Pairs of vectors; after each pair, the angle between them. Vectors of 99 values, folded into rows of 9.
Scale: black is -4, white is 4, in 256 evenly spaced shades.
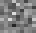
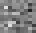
orthogonal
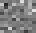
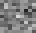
partly opposed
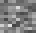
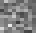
partly aligned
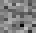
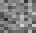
partly opposed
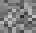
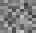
nearly opposite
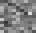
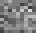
orthogonal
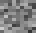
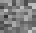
nearly opposite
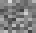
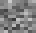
nearly parallel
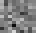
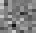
nearly parallel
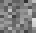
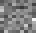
partly aligned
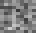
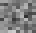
partly opposed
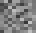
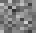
nearly opposite
